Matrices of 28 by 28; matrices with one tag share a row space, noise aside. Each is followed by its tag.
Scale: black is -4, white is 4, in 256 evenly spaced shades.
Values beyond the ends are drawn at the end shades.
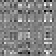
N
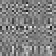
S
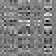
N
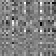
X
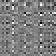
X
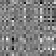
X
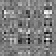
N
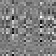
X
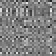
S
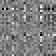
X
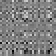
S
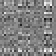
N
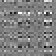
N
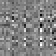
X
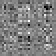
N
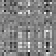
N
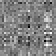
N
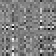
X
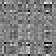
N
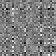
X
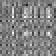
S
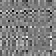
S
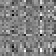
X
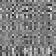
S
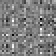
X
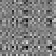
S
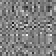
S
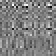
S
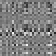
S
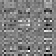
N
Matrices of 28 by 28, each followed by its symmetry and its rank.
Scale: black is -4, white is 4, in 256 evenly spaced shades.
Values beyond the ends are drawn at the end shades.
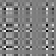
neither, rank one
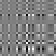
neither, rank one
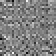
neither, rank five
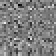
neither, rank five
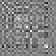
symmetric, rank three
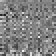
neither, rank five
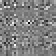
neither, rank five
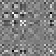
symmetric, rank three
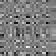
neither, rank three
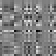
neither, rank two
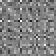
symmetric, rank three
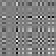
symmetric, rank one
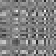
neither, rank two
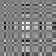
symmetric, rank one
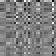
neither, rank two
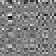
neither, rank three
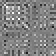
symmetric, rank three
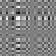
symmetric, rank one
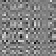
neither, rank three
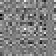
neither, rank three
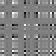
symmetric, rank one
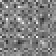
symmetric, rank three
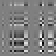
neither, rank one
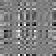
neither, rank two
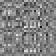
neither, rank three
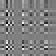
neither, rank one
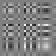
symmetric, rank one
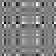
neither, rank one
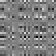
neither, rank two
